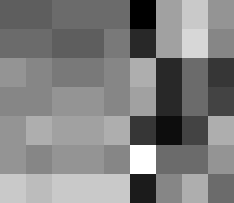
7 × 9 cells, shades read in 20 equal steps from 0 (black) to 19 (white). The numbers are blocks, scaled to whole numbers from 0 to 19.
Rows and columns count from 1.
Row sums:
76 80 77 80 84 99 107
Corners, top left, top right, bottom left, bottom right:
7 11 15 8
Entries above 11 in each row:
2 2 1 1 5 1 6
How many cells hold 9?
3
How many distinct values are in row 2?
7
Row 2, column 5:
9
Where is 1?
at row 5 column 7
